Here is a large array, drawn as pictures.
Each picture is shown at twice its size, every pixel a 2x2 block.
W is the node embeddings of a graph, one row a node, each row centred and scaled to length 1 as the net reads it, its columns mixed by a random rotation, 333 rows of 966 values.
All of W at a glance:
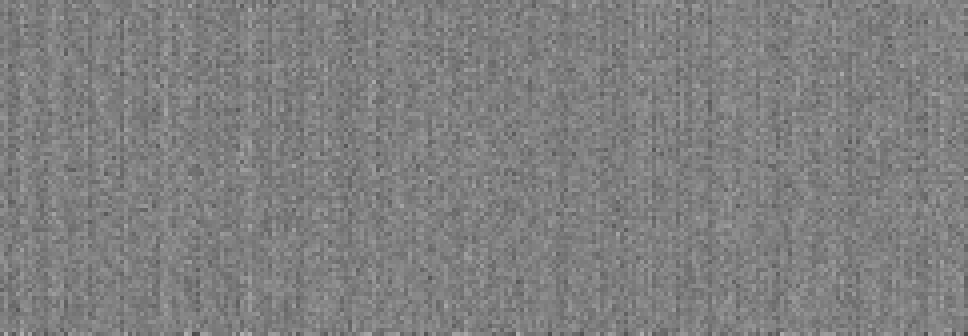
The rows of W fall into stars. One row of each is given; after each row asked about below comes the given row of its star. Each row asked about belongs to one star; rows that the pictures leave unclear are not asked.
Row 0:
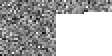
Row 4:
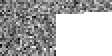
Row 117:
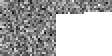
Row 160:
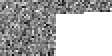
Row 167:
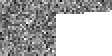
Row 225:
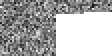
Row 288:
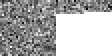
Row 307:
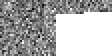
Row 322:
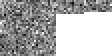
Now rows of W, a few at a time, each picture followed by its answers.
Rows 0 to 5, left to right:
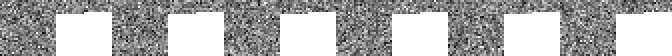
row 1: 167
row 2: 288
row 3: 307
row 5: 4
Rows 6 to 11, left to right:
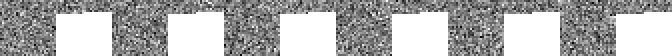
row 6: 4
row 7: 167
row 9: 225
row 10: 160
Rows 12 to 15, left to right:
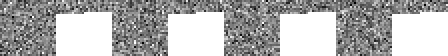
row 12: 0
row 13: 307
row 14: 160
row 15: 117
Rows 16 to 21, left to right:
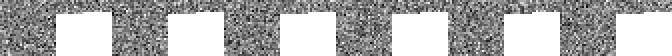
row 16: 288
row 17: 0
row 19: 0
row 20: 117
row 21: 225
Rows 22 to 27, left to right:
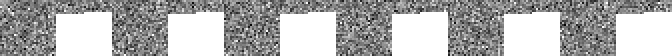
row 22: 322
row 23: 225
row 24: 167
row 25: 0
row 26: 0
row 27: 225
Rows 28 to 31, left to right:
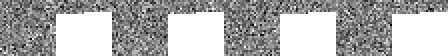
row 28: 225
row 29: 167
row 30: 307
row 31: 288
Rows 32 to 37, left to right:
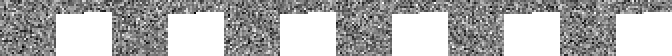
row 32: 322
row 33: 0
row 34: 117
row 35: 4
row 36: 160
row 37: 288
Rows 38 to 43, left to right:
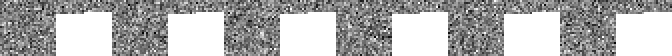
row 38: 307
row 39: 167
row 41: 167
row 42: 225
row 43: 307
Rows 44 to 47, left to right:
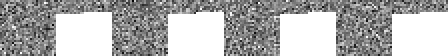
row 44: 167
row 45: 0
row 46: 117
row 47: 225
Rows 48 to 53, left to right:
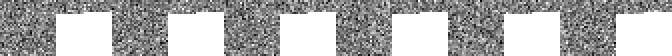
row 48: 288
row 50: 288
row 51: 322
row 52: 167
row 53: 117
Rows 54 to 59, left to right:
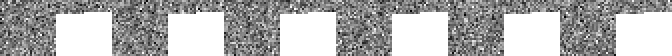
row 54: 167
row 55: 307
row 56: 307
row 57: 160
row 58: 4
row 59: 225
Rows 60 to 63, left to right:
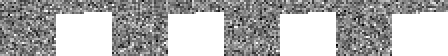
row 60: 307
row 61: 4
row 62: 167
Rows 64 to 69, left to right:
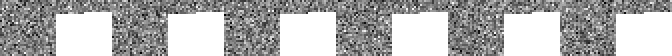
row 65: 160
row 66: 0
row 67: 307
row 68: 322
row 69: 160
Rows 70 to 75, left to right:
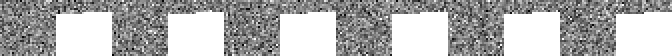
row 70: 288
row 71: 160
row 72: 288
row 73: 0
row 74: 117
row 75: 322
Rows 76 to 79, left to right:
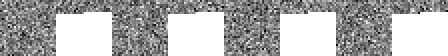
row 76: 160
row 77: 167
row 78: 307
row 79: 0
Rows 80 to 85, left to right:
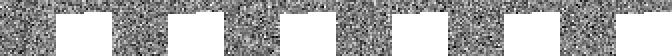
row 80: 322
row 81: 117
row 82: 167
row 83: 322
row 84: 4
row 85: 167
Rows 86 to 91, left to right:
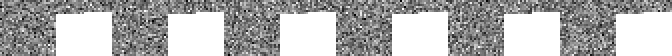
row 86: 167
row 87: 288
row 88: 288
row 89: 4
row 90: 307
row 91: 167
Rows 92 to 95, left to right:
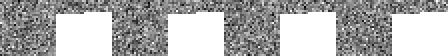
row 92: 322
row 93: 322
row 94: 225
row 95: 288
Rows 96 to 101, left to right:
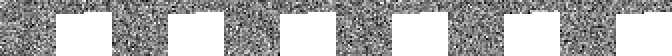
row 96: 322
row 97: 225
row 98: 167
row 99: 167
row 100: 117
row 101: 307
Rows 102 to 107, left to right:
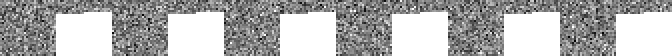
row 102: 167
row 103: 225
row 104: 225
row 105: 0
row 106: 322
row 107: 167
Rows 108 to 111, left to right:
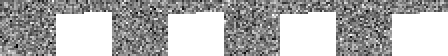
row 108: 307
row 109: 0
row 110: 322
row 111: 167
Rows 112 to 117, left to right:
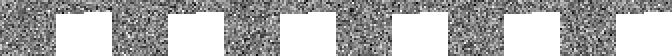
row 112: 117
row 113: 225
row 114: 307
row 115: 225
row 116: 225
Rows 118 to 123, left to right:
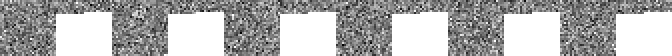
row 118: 160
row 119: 4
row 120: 225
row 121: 0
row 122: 307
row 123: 117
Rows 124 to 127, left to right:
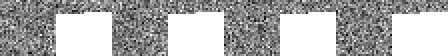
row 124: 167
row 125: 288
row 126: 307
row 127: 225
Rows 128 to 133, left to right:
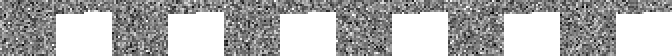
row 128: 117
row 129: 225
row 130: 322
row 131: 0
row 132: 160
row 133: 4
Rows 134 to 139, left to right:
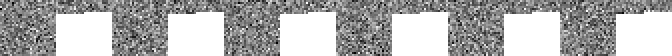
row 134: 322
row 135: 160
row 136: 167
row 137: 322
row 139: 117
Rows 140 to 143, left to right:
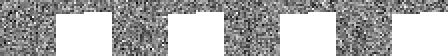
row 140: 307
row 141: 307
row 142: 322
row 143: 160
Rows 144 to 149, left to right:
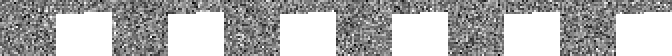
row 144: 307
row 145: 117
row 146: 0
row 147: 225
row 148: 288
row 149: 167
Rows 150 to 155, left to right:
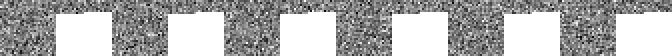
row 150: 322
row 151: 288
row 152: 117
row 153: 307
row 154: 225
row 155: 160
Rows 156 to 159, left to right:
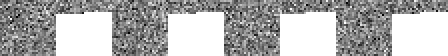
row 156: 225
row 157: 322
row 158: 4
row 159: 117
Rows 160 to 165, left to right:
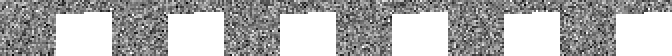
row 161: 4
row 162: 225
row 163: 288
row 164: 117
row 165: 0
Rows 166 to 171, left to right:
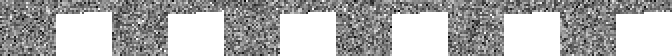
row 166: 167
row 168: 0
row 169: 322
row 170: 322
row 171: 117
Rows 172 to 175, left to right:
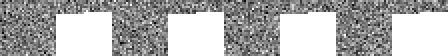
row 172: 288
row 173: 160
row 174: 307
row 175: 322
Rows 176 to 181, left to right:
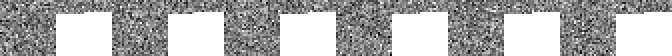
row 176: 225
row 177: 4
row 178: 4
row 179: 167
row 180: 307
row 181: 322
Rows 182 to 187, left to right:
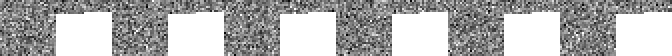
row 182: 160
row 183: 288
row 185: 288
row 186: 225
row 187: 225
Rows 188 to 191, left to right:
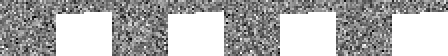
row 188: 4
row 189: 4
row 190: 0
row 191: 288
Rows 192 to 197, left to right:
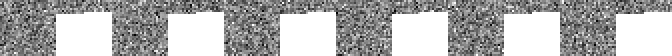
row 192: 307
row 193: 160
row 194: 117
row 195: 225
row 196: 322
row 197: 225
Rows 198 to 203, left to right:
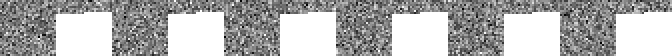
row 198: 167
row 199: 117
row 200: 225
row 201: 307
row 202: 322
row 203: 0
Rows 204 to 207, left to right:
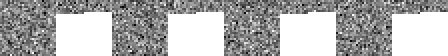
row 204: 160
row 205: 0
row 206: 307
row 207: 0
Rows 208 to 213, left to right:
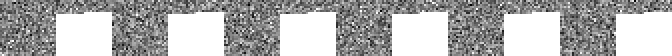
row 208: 307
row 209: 4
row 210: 307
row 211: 4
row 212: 307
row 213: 288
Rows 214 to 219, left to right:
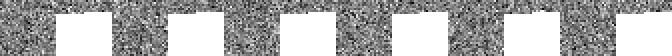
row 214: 322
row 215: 160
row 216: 307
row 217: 4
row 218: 117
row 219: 288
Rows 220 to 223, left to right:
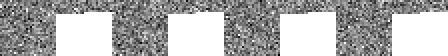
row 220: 322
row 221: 288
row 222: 167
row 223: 167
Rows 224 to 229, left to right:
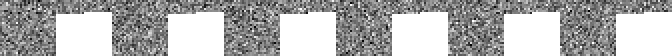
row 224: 307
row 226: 307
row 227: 0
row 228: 117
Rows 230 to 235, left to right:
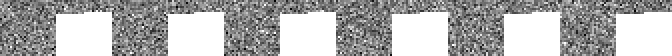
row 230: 225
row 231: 4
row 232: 160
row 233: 167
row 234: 225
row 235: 160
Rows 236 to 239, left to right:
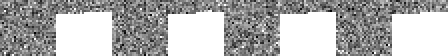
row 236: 167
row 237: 117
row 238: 160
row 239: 225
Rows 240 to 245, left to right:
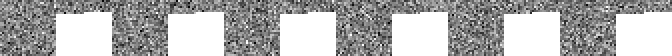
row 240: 160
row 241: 4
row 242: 307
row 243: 167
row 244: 0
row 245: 225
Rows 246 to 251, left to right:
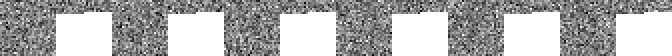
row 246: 322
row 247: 160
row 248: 225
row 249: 0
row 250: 322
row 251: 117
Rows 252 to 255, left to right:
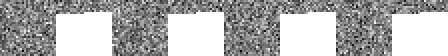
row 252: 225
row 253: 160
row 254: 4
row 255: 322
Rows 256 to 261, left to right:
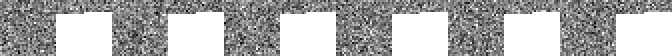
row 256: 307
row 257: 160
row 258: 4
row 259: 4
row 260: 117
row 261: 117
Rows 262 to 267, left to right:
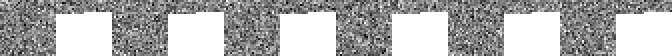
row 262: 322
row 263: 225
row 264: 160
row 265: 0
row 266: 307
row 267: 117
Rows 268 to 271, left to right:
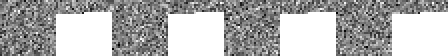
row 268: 0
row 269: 4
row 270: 167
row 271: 167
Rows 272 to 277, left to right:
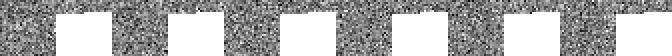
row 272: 0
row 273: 288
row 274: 225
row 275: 117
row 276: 0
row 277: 322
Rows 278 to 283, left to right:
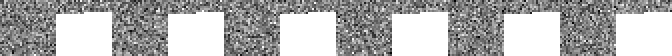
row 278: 288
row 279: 307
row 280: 0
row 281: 307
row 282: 0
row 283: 0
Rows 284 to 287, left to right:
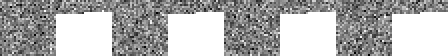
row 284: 0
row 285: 160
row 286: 288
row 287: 307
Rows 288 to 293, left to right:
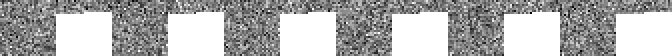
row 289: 0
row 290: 0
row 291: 160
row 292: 0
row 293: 0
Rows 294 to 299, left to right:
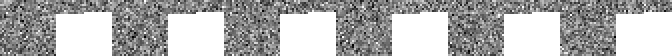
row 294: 322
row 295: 160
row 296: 117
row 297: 307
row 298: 322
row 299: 307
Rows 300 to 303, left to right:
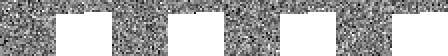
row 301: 0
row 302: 167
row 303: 225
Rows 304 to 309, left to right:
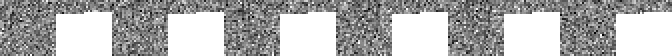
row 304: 117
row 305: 0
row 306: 307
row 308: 307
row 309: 167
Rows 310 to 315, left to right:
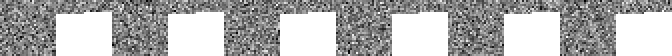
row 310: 4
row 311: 307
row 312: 307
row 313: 225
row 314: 288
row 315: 0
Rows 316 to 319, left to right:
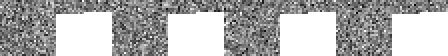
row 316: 322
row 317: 160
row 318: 307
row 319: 225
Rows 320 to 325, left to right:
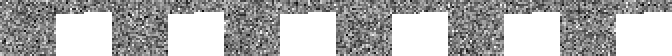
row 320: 117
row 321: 4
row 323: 288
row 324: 322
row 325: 307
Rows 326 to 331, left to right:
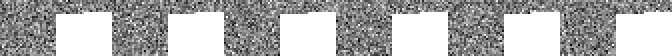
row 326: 4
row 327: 4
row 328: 225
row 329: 288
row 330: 4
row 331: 117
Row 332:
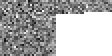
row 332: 117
